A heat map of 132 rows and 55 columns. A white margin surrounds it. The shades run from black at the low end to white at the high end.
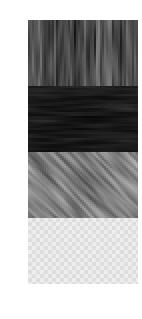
It is made of 4 by 1 panels. Panel 1,1: low, streaked downward. Panel 2,1: very low, streaked across, faint in contrast. Panel 3,1: middling, slanting down to the right. Panel 4,1: very high, checkered, faint in contrast.
